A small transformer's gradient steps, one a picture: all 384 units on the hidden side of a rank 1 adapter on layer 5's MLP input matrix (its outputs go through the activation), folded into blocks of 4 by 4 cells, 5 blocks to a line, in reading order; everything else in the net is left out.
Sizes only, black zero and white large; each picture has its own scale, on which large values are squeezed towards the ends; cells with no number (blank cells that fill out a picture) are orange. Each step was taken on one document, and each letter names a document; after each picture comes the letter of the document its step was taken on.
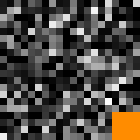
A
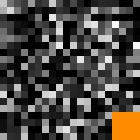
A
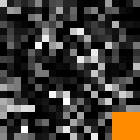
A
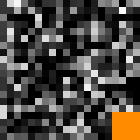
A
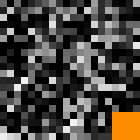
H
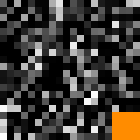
H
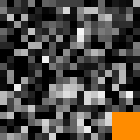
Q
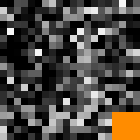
Q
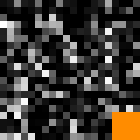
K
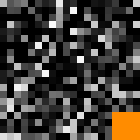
A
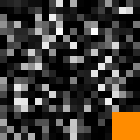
K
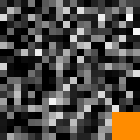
Q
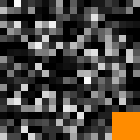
A
